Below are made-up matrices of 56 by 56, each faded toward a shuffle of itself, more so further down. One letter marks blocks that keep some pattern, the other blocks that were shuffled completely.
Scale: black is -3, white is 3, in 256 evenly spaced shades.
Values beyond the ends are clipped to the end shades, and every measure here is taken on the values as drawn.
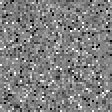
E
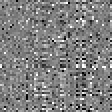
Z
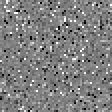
E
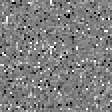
E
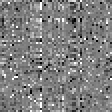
Z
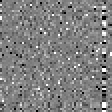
Z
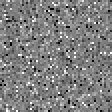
E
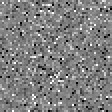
E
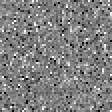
E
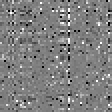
Z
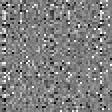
Z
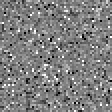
E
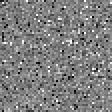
E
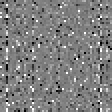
Z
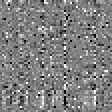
Z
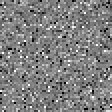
E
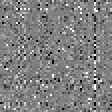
Z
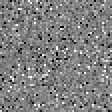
E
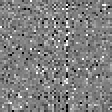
Z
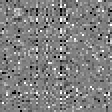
Z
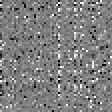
Z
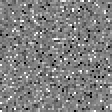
E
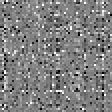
Z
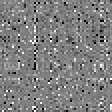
Z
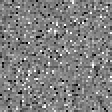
E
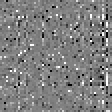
Z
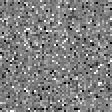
E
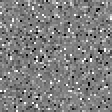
E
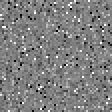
E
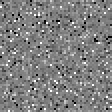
E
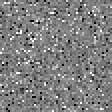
E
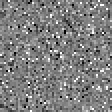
E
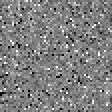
E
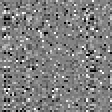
Z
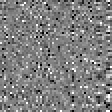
Z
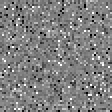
E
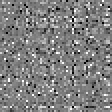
Z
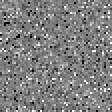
E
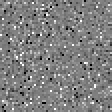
E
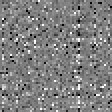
Z
